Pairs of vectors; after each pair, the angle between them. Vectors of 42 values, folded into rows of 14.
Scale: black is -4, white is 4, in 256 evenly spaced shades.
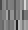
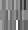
nearly opposite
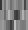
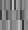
orthogonal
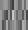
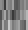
partly opposed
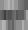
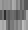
nearly parallel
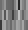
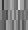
partly opposed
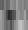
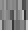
orthogonal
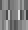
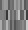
nearly parallel
